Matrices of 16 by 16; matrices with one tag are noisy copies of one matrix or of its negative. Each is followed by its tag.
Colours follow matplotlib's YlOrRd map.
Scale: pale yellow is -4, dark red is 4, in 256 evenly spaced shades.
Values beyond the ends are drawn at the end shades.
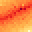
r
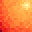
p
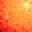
p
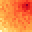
p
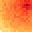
p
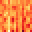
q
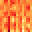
q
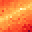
r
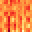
q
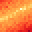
r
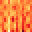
q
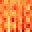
q
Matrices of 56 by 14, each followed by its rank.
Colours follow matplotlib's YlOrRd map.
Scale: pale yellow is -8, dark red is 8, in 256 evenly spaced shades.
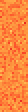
full rank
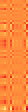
one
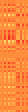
one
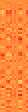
two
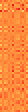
two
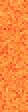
full rank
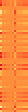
one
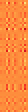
one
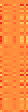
one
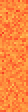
full rank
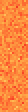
full rank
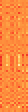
two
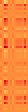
one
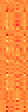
two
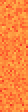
full rank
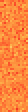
full rank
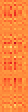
two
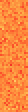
full rank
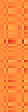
one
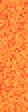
full rank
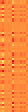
one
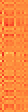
two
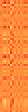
two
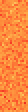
full rank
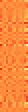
two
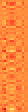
two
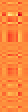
one
